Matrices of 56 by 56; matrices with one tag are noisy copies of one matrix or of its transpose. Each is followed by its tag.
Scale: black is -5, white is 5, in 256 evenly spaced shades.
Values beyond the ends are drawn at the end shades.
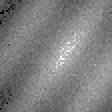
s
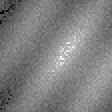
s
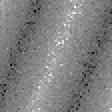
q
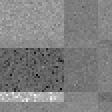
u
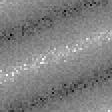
q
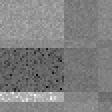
u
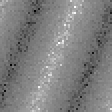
q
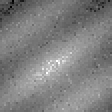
s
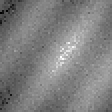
s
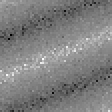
q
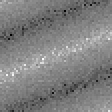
q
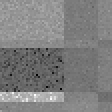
u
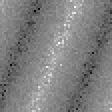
q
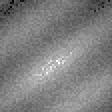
s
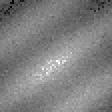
s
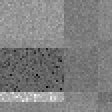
u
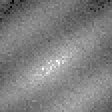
s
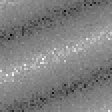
q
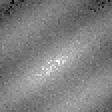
s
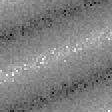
q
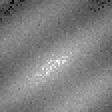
s
